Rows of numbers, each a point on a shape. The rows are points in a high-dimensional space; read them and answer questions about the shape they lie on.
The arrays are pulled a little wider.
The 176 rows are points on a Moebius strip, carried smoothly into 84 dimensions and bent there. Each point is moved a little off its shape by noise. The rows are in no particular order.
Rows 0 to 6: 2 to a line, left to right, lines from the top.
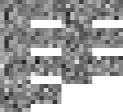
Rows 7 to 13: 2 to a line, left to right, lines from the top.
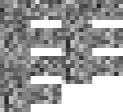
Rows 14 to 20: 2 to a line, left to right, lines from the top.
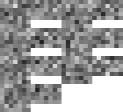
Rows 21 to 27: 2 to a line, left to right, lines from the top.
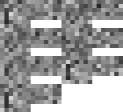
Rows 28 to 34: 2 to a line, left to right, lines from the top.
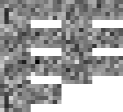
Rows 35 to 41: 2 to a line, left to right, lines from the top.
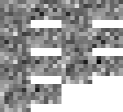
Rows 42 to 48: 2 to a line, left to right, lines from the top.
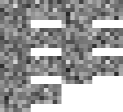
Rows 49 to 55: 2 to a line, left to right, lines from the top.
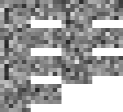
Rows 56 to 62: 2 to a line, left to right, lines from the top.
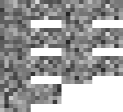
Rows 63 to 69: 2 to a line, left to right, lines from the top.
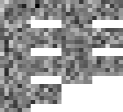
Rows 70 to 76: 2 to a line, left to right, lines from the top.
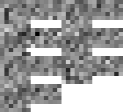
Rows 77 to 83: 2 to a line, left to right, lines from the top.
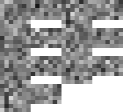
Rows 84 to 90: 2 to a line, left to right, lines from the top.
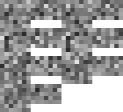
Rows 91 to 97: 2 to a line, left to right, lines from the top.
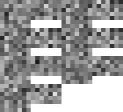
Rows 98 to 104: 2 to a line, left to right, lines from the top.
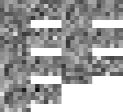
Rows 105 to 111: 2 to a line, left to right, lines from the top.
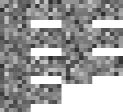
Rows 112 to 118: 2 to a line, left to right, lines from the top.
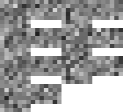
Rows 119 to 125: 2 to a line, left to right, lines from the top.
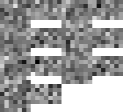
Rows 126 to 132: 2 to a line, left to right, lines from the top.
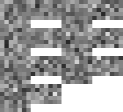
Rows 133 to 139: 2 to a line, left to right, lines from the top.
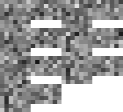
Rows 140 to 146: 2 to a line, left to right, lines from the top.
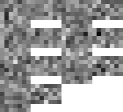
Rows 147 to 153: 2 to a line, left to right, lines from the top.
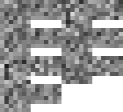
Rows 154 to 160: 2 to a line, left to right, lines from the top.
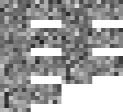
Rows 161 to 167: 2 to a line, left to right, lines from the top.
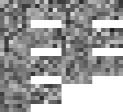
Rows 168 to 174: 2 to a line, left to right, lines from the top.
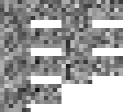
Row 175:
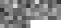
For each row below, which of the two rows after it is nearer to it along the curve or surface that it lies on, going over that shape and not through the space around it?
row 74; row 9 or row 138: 9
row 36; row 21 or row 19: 19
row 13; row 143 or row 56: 143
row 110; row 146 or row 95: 95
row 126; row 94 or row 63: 63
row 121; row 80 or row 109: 109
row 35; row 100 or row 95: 100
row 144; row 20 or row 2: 20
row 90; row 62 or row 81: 62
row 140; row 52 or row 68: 68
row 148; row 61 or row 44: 61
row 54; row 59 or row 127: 127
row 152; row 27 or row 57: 57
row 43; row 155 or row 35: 35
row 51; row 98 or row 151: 151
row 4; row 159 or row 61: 159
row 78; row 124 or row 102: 102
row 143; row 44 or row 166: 166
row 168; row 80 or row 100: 100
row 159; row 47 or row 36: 47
